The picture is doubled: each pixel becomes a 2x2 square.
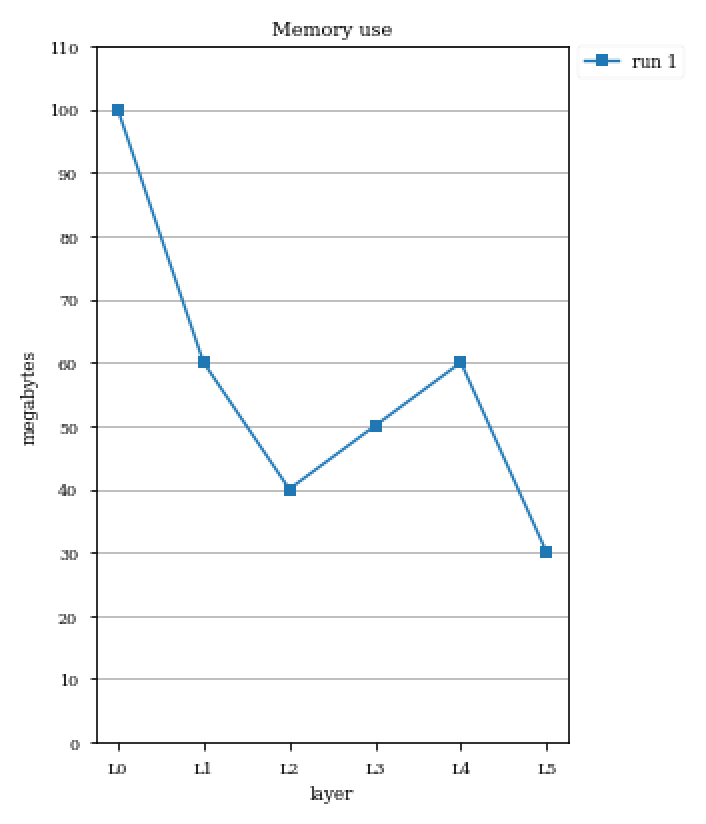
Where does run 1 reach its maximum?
L0
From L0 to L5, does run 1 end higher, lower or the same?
lower
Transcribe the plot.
Title: Memory use
x-axis: layer, ticks L0 L1 L2 L3 L4 L5
y-axis: megabytes, ticks 0 10 20 30 40 50 60 70 80 90 100 110
Legend: run 1
Values:
run 1: 100 60 40 50 60 30
